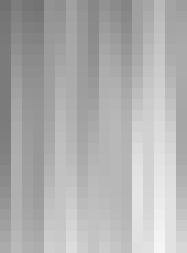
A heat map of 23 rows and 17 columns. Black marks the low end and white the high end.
Ninth with the lowest average: top left. Slope: up to the bottom right. Mirror symmetry: none. Grain: streaks running down. Average level on the scale: 70%. Ninth with the highest average: bottom right.
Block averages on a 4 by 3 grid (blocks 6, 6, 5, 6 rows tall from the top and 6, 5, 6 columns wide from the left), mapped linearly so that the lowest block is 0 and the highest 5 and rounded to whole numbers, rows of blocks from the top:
0 1 2 | 1 2 3 | 2 3 4 | 3 4 5
